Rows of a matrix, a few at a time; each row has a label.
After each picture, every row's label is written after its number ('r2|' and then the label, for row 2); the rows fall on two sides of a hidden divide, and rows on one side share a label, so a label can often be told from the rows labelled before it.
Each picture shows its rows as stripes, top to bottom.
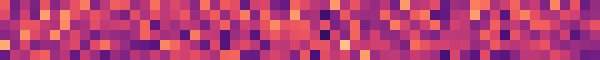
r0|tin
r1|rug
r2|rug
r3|rug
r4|rug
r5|rug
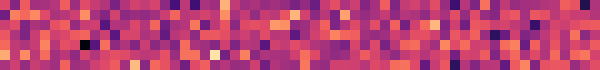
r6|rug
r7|rug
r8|rug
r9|rug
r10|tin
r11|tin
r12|rug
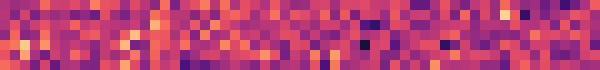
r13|rug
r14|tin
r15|rug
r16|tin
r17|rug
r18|rug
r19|rug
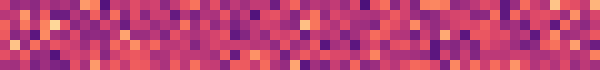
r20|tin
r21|rug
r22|rug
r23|tin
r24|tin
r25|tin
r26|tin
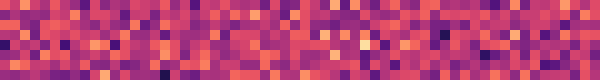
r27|rug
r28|tin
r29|rug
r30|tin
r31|tin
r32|rug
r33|rug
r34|tin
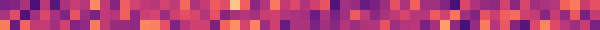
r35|tin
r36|tin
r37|tin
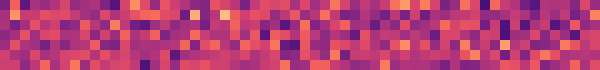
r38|rug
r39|rug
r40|rug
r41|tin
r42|tin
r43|rug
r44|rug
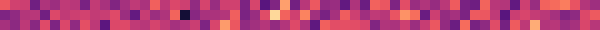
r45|tin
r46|rug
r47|rug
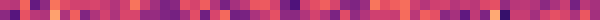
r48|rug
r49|rug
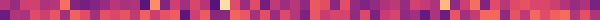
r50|rug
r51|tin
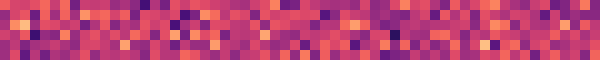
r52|rug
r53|tin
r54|tin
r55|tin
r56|tin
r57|tin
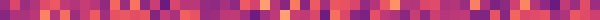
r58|rug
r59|rug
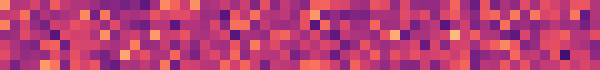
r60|rug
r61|tin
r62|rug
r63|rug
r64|tin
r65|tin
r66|tin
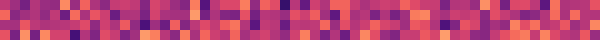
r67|rug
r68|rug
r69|rug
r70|tin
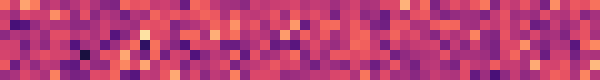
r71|tin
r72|rug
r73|tin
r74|tin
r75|rug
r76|tin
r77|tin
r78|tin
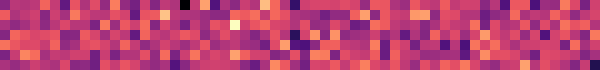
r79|rug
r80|tin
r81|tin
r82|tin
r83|rug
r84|tin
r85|rug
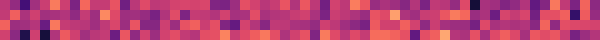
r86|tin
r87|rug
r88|rug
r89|tin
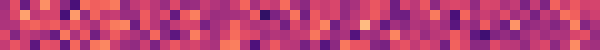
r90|tin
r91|tin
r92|tin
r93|rug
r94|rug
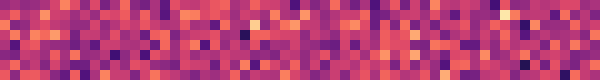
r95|rug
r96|tin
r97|tin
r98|rug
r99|tin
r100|rug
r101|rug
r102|tin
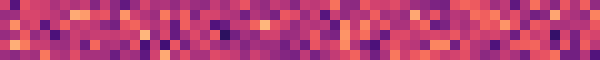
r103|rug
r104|tin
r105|tin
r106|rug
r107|rug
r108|rug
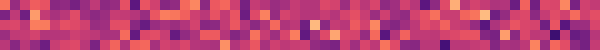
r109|tin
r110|tin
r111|rug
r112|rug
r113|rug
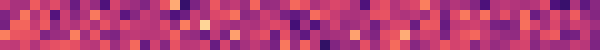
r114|rug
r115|rug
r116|rug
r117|rug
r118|rug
